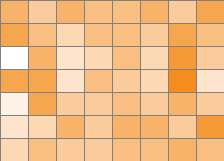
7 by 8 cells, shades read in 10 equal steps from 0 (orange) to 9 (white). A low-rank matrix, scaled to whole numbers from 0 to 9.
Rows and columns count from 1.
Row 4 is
2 2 7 4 5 6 0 7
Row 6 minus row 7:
1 2 -2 0 -1 -1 2 -3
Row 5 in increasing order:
2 3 4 5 5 5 5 8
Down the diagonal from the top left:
3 4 7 4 4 3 3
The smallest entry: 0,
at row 4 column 7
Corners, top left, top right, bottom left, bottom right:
3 2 6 4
